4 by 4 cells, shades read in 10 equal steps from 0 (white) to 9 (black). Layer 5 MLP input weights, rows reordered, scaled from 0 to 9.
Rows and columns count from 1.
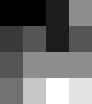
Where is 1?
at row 4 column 4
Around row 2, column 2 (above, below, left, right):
9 4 7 8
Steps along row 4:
down down up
